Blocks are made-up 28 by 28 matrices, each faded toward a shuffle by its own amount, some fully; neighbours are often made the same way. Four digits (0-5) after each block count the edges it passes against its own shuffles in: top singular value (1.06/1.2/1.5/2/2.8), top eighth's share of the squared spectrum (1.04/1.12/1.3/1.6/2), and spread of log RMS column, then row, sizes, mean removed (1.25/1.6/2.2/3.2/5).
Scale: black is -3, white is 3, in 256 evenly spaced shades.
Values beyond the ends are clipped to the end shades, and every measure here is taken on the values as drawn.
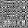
3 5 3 3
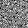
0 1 0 0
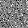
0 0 0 0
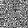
3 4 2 1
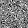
0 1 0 0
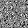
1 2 0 0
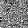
2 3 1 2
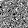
0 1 0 0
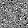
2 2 0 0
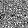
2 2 0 1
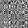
4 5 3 2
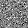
0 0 0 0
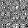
3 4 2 2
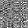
3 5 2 2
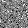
1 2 0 0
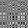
4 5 4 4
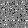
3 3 0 1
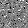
0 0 0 0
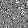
2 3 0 1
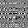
4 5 2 3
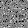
2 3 0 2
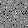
3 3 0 1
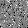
1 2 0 0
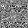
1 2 0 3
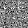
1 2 0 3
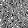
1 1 0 0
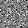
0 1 0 1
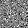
0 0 0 0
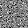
0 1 0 1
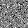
0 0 0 0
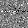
2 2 0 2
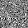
1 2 0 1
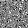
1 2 0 0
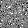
0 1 0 0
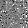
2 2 1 0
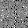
2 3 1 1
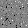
1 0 0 0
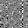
3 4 2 0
